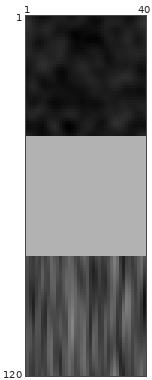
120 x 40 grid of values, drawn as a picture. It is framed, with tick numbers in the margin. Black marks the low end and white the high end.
It is made of 3 by 1 panels. Panel 1,1: very low, blotchy, faint in contrast. Panel 2,1: high, flat. Panel 3,1: low, streaked downward.
